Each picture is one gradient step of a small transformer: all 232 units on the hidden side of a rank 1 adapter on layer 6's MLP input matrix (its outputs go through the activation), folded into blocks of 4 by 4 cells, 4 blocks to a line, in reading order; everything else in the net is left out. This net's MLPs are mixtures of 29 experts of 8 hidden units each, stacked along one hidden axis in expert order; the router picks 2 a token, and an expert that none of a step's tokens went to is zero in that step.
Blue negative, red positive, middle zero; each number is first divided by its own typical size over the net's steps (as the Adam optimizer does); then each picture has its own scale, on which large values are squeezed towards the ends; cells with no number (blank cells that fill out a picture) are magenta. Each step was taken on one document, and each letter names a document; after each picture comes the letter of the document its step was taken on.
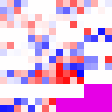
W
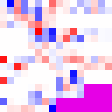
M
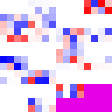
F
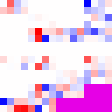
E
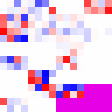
F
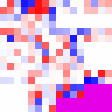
F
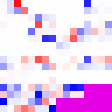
E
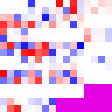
W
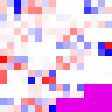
M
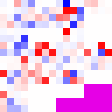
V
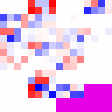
F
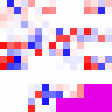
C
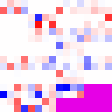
E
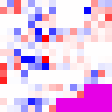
M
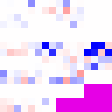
V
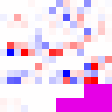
V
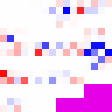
V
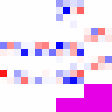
V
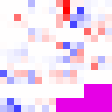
V
